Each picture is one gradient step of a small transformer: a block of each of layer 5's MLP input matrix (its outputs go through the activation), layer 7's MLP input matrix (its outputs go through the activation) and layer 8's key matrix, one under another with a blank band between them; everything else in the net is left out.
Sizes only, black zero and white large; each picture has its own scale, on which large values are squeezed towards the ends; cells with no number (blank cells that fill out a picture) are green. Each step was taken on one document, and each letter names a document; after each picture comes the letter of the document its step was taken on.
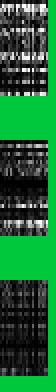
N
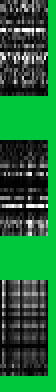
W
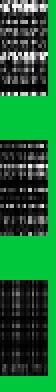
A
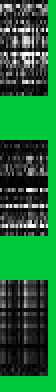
W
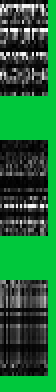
W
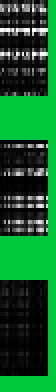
N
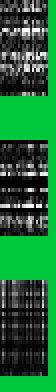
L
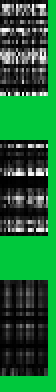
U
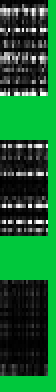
N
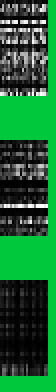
A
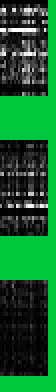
L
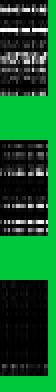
N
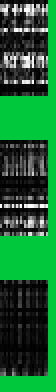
W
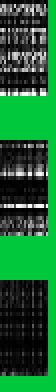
A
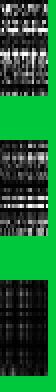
A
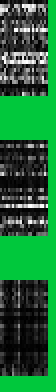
W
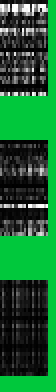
A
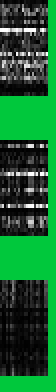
L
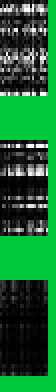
N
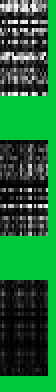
A
